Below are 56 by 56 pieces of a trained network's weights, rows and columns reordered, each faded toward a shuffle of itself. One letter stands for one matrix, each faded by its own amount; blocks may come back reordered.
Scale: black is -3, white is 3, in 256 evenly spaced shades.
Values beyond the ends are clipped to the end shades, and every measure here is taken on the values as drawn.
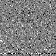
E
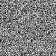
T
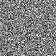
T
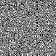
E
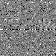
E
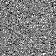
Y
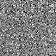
Y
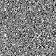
Y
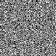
T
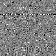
E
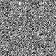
T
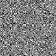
E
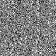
Y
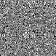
E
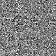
T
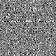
E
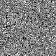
Y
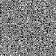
E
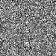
T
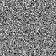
T
